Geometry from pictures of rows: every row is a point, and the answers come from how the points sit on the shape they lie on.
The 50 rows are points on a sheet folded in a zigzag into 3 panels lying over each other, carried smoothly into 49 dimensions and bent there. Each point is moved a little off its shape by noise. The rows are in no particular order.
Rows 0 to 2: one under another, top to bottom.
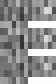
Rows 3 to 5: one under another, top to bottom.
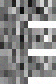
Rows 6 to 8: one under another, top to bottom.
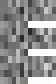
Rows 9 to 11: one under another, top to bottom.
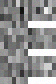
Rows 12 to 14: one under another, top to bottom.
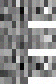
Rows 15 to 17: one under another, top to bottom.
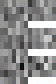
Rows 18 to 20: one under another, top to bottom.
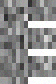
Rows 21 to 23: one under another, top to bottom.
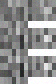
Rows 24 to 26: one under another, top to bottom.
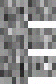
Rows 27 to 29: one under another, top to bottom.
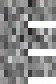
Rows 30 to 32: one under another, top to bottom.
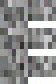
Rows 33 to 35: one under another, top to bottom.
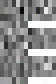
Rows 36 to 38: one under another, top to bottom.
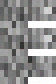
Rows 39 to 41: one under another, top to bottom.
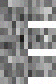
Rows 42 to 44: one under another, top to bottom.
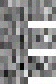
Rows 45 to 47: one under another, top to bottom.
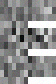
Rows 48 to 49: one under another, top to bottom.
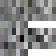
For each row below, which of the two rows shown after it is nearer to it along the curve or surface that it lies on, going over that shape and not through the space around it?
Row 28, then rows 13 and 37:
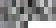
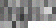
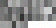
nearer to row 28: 13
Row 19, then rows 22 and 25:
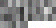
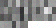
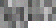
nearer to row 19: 25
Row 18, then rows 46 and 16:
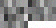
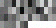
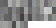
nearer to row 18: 16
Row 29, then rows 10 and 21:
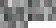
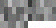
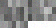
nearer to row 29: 10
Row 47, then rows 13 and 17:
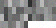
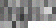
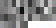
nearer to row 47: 17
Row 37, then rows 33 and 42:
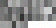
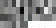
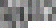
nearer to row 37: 42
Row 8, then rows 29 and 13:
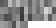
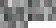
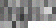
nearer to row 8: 29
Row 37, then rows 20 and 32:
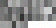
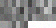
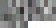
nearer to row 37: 32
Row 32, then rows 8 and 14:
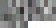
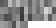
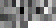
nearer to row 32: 14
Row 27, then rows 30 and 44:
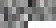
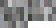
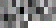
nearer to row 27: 30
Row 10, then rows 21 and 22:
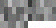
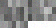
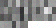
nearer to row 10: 21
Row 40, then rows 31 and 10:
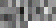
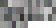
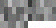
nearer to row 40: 31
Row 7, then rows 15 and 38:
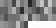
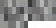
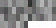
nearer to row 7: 38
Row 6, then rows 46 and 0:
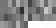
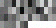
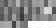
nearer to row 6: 46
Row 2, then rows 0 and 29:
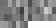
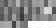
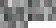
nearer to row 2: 29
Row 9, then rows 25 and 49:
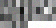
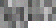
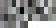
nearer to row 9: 49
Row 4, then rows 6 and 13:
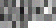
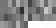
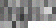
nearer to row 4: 13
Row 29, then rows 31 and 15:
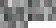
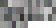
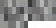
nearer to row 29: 31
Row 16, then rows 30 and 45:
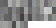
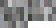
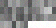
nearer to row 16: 30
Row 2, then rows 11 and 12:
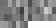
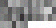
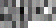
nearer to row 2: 11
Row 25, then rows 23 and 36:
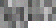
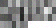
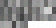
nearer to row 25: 23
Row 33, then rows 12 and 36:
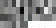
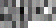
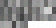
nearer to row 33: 12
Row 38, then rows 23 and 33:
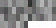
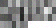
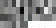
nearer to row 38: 33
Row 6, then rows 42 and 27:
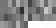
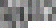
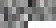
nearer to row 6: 27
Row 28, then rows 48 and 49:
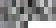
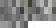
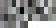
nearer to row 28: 48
